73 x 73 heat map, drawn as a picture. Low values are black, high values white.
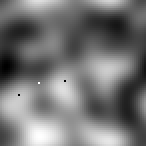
The ninth with the highest average is the bottom left. The top middle is the calmest part. Three lone cells stand out: one far higher and two far lower than their neighbours.
